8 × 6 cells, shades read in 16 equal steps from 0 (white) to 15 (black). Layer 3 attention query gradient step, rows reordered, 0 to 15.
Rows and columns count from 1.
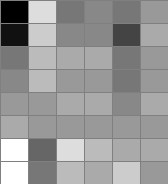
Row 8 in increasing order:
0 3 4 5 6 8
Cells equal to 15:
1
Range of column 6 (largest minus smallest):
1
